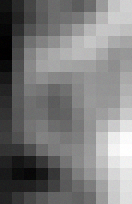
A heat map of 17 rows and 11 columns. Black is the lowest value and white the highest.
Overall the values sit about 50% of the way up the scale. The field climbs toward the right. The ninth with the highest average is the bottom right.
